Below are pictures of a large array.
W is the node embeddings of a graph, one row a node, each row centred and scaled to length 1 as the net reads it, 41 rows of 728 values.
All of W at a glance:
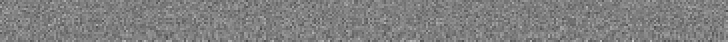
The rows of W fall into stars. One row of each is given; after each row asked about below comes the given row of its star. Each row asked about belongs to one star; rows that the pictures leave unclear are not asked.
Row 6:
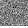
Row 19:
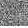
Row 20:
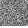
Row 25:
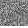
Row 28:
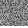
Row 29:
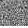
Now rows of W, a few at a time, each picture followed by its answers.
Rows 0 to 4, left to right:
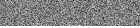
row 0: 6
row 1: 29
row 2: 29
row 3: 19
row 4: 19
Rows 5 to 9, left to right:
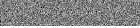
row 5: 28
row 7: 28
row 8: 28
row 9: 25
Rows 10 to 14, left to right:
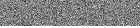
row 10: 20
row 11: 29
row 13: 19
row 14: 29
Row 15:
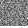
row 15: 6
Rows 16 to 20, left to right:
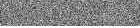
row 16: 28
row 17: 29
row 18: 20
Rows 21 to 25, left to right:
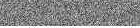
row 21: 6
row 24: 25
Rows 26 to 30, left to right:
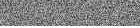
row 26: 28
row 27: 28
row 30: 19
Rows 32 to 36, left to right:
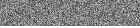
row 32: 25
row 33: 19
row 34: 19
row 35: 6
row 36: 20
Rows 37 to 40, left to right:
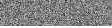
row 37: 19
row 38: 28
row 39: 20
